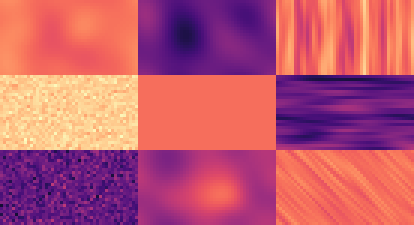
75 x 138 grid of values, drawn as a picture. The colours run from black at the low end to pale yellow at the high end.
It is made of 3 by 3 panels. Panel 1,1: high, smooth, faint in contrast. Panel 1,2: low, smooth. Panel 1,3: high, streaked downward. Panel 2,1: very high, fine-grained, faint in contrast. Panel 2,2: high, flat. Panel 2,3: low, streaked across. Panel 3,1: low, fine-grained. Panel 3,2: middling, smooth. Panel 3,3: high, slanting down to the right, faint in contrast.
